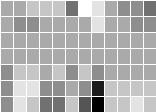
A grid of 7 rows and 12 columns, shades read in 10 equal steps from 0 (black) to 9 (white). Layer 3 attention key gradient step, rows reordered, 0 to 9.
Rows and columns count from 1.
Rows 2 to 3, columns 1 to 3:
6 5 5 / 6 6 6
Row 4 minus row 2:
0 1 1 0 0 0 0 -2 0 0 1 1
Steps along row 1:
same up same same down up down down down same down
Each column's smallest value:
5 5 5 4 4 4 3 0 6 5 5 4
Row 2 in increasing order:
5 5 5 5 6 6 6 6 6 6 6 8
